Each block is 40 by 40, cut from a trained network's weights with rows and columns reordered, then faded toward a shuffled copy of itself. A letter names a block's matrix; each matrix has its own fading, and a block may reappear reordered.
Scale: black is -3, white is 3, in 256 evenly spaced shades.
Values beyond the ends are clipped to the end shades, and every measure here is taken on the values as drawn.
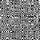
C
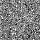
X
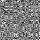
C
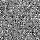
X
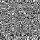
C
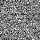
X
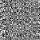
C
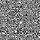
C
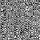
C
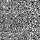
X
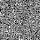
X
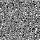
X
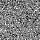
X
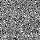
X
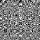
C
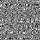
C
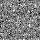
X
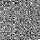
C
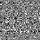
C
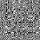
C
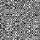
C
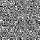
C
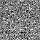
X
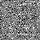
X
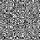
C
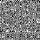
C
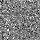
X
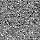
X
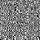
C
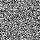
X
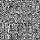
C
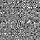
C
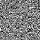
C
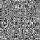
C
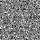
X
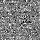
X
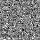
X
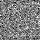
X
